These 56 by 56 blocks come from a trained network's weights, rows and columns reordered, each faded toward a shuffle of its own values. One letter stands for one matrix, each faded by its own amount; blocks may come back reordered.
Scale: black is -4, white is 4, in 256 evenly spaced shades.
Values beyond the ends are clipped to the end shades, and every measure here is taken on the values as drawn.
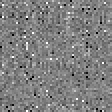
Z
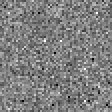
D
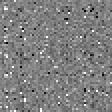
Z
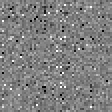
Z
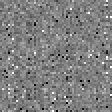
Z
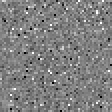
Z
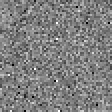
D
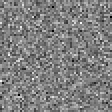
D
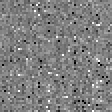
Z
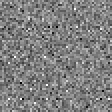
D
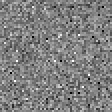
D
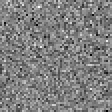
D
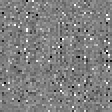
Z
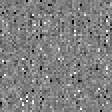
Z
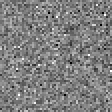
D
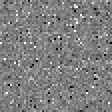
Z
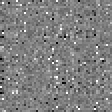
Z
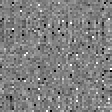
Z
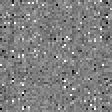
Z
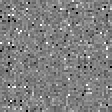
Z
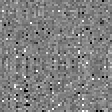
Z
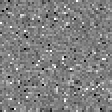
Z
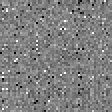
Z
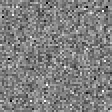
D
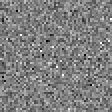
D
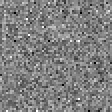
D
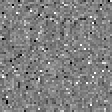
Z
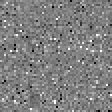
Z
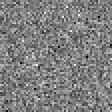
D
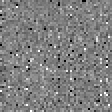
Z
